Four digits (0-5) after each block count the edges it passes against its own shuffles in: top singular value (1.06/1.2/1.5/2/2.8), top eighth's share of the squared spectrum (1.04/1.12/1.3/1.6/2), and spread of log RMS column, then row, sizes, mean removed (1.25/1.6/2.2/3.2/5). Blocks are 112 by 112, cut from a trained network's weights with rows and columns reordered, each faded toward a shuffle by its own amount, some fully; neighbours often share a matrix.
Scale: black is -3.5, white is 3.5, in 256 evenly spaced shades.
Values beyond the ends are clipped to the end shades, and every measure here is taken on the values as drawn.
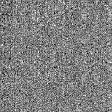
3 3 1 2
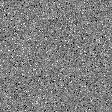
0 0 0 0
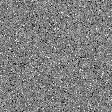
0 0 0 0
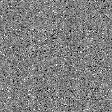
2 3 1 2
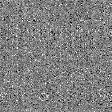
2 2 1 2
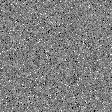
0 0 0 0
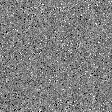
2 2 0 1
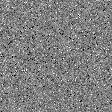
0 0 0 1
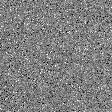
1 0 0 0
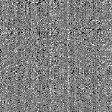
3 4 2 3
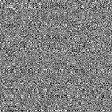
4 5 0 4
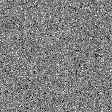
1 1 0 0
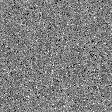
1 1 0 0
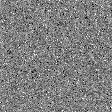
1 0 0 0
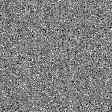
1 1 0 0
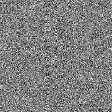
3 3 2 1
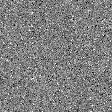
2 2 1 0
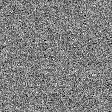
1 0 0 0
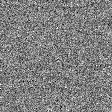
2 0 0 0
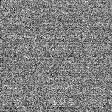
3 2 0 1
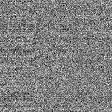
3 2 0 1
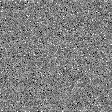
1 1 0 0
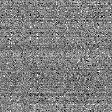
4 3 3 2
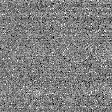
3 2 2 0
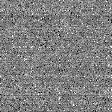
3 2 2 0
